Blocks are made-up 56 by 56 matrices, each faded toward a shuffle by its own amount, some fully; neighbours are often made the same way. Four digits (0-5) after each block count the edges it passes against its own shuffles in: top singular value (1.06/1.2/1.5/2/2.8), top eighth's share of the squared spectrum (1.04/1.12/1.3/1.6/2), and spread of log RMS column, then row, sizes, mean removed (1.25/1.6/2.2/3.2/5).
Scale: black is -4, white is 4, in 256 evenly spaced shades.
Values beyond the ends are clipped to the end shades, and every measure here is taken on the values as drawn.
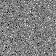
0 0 0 0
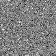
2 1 0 0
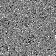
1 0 0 0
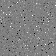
1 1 0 0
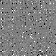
3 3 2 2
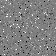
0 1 0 0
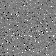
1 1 0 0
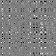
4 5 3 3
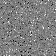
2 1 0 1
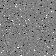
0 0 0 0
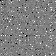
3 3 1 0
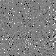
3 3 2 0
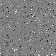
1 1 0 0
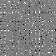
4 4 2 2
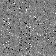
1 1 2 0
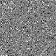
3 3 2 1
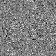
3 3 0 1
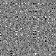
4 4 2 2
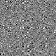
3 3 1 1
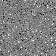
1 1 0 0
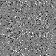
3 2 1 1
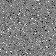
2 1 0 0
